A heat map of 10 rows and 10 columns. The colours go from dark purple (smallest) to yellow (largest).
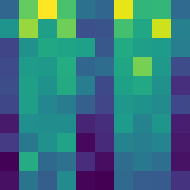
Slope: up to the top. Stripes: upright, repeating 2 times. Ninth with the lowest average: bottom middle.
